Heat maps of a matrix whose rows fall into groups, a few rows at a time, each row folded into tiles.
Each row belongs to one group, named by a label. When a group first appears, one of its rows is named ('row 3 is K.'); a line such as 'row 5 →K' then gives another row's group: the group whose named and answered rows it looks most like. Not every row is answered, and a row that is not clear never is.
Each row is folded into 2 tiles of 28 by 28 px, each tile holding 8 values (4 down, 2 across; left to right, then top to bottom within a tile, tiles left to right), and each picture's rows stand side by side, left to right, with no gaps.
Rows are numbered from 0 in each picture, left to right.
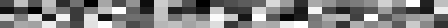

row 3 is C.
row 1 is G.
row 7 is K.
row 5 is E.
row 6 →G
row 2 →C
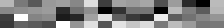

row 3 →C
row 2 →E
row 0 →K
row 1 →E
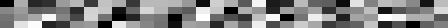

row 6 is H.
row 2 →E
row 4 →E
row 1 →K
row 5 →H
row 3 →K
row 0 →H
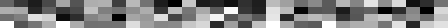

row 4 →C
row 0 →C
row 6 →E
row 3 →H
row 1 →E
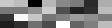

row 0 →K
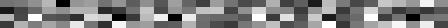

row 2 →E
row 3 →K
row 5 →G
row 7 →E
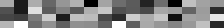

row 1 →K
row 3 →H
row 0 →E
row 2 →C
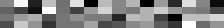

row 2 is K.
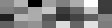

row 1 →E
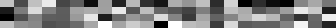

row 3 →E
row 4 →C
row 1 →G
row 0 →E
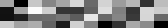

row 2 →K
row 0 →E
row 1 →K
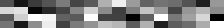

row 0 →C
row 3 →G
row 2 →E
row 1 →G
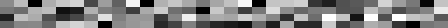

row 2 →K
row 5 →C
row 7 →G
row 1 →E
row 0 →K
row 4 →K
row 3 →K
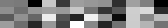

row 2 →H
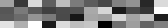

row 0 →E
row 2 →G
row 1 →E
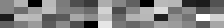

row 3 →C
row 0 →K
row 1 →C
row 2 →G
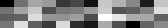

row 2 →G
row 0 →H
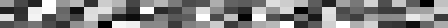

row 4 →G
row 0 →G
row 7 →G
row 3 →G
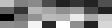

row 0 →E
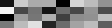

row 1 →H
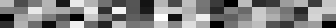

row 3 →H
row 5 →K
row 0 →K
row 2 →C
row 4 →H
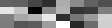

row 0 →C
